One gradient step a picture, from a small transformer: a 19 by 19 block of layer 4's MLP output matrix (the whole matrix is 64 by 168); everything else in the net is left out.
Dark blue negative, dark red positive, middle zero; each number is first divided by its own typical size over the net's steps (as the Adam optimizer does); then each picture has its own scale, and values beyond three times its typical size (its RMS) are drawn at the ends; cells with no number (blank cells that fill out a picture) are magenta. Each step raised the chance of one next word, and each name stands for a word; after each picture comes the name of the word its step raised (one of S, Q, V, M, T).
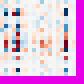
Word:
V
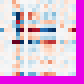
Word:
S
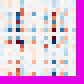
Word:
S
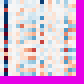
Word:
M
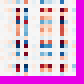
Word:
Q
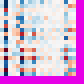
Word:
M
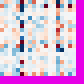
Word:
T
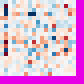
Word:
V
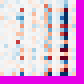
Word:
M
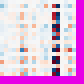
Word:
M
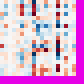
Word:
Q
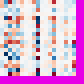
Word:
M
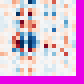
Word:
V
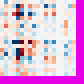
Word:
T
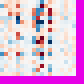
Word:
V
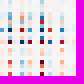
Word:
S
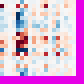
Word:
V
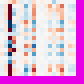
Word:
Q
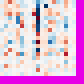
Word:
V
